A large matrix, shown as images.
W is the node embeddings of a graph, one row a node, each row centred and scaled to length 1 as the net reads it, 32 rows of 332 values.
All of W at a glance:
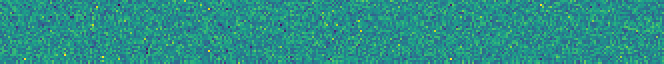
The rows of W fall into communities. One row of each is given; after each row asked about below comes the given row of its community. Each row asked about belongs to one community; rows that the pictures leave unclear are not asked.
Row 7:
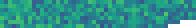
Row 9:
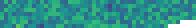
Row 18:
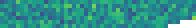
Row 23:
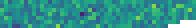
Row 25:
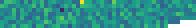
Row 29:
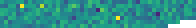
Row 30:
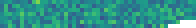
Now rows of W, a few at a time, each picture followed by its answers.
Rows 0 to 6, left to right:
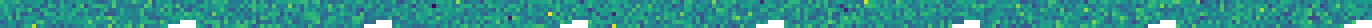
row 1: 18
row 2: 29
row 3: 7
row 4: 25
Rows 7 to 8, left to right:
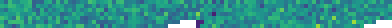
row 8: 9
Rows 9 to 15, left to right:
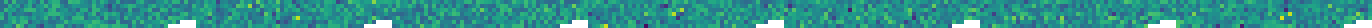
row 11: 23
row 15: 9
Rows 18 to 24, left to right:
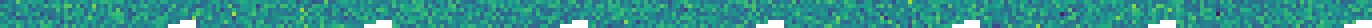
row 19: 29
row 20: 7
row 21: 29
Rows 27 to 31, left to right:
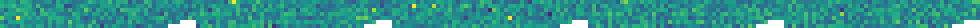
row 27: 7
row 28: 30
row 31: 30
